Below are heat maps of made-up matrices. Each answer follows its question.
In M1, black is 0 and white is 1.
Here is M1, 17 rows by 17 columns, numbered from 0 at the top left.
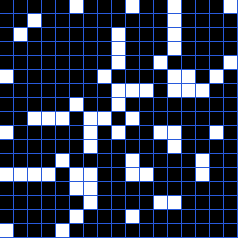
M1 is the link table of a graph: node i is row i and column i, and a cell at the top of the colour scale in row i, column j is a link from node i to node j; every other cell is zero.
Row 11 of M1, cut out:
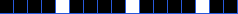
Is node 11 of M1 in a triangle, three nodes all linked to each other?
no
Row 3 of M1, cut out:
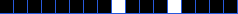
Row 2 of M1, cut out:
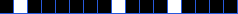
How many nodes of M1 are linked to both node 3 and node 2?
2
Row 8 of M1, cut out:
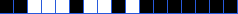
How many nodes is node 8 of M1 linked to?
6
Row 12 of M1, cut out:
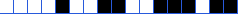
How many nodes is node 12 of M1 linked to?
9
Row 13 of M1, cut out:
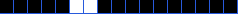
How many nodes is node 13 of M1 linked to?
2
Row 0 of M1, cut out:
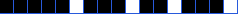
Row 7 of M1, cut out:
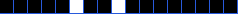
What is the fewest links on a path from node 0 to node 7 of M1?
2
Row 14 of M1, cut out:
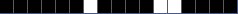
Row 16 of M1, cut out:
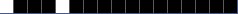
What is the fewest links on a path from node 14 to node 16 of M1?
3
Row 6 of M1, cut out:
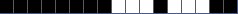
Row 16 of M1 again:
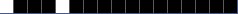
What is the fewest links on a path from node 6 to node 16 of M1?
3
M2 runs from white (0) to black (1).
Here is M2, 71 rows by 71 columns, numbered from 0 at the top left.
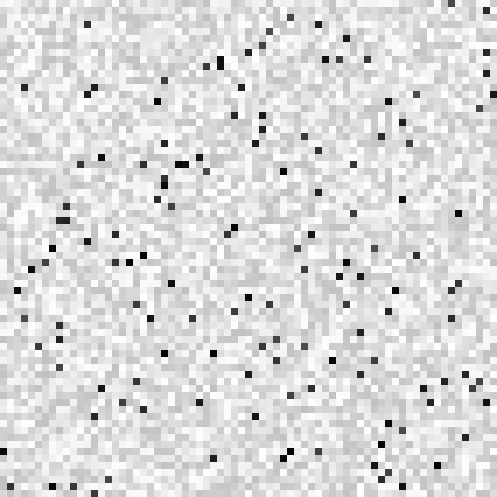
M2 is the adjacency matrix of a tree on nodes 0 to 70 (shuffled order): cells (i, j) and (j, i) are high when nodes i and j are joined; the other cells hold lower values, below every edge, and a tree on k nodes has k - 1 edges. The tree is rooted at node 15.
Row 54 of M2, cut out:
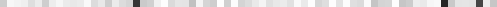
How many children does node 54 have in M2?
2
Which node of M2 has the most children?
23
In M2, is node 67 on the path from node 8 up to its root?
no
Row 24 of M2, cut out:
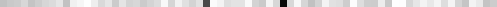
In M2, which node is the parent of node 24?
29
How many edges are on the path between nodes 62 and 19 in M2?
17
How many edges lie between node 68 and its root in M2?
1
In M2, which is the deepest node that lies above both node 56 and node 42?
35
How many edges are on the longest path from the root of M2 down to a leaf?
41
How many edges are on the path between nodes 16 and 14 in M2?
4
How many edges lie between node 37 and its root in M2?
6
